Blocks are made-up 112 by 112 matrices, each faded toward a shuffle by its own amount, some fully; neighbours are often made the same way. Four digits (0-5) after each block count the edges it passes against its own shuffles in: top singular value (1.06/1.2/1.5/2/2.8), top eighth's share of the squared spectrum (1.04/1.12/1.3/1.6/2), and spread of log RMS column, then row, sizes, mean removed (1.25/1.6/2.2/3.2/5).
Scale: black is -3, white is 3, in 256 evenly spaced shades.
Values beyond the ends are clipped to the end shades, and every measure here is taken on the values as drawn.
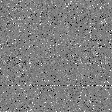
2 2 1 2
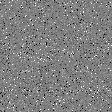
1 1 0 1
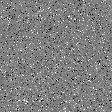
1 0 0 1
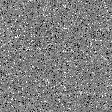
2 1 0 0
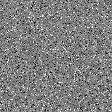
3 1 0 0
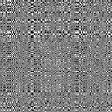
5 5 4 4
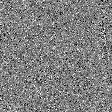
0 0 1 0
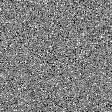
0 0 0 0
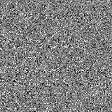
3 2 1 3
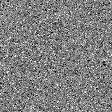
2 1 0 0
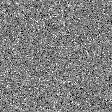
0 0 0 0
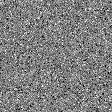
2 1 0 0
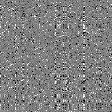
5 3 3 2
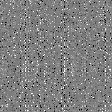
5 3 2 1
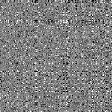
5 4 3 3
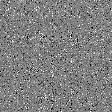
1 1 1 1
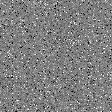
1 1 1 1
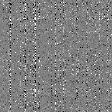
3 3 4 2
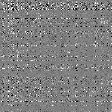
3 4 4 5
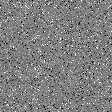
0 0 0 0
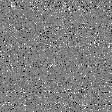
2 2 1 2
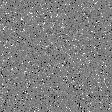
0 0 0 0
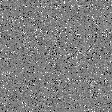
1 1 1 2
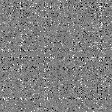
2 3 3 3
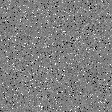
0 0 0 0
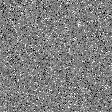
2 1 0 0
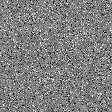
2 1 0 0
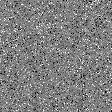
0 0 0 0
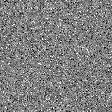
3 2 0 0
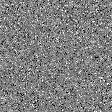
2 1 0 0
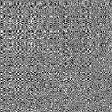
5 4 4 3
